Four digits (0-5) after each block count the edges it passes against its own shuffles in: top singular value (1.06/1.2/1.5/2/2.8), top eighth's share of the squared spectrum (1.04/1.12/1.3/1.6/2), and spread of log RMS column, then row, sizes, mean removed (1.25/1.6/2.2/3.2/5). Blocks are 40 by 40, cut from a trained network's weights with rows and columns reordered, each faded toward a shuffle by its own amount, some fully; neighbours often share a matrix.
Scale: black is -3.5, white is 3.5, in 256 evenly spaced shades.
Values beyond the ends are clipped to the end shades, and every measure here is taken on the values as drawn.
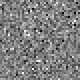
0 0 0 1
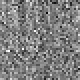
2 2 0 1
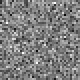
1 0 0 0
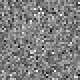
0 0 0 0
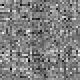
3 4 0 3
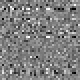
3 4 1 3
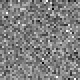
1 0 0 0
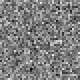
0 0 0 0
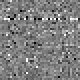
3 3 0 2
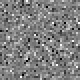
1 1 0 0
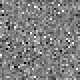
0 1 0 0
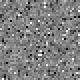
0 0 0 0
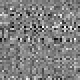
3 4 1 3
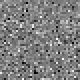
2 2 0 1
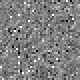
0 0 0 0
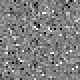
0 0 0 0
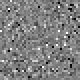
1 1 0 0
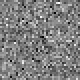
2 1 0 0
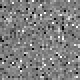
0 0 0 0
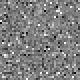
2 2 0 1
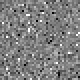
0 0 0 0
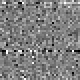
3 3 0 2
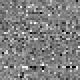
3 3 1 2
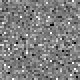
1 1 0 0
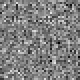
2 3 0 2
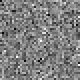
0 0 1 0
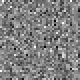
2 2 0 1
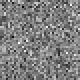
2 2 0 1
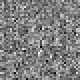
2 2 0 1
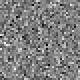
1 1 0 0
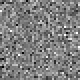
1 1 0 0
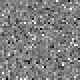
2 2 0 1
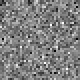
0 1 0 0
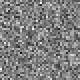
2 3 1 1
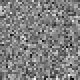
2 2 0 1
